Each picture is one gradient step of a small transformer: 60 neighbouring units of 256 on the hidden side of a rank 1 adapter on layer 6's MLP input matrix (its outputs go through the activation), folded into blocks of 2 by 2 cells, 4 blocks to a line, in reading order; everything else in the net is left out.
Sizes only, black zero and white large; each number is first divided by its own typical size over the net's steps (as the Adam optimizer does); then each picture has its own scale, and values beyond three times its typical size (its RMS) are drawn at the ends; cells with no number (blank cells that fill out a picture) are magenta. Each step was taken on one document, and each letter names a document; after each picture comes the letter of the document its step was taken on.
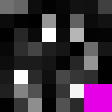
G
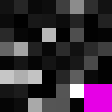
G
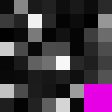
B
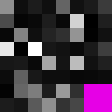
G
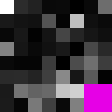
G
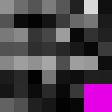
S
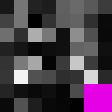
S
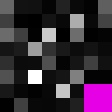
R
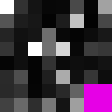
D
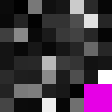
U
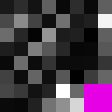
D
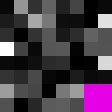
B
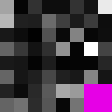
D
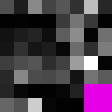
S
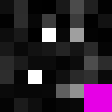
R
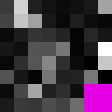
B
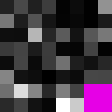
B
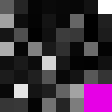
D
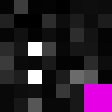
R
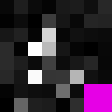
R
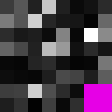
B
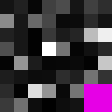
B
